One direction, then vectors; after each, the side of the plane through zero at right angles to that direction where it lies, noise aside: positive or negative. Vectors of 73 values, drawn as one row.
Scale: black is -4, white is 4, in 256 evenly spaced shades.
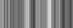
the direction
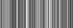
positive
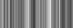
positive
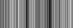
negative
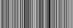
negative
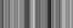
negative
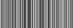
negative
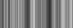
negative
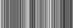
positive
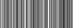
positive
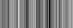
negative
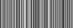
positive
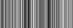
negative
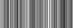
positive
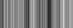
negative
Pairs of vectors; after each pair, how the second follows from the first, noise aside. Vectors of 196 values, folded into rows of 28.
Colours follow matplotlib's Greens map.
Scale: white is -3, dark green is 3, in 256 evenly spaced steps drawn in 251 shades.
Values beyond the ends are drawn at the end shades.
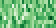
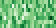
copied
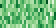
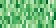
copied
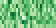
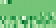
partly zeroed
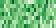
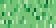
partly zeroed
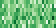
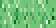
partly zeroed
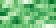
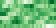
copied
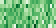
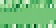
partly zeroed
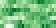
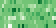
partly zeroed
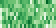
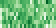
copied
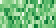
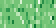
partly zeroed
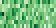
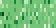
partly zeroed
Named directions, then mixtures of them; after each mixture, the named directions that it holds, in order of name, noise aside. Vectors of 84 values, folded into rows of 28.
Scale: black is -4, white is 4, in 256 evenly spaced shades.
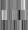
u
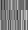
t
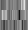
u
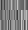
t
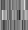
t, u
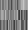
t, u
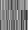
t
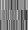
t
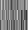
t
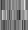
t, u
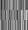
t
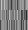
t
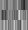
t, u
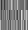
t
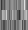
t, u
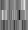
u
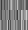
t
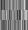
t, u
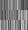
t, u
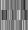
t, u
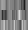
u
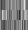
t, u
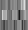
u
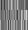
t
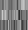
t, u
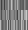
t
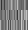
t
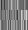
t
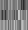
t, u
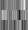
u
